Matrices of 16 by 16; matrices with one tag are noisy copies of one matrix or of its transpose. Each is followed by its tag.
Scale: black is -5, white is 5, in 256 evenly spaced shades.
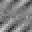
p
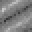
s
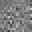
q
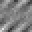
p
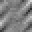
p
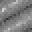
s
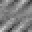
p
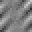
p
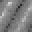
s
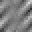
p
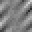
p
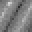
s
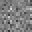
q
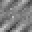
p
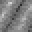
s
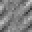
p
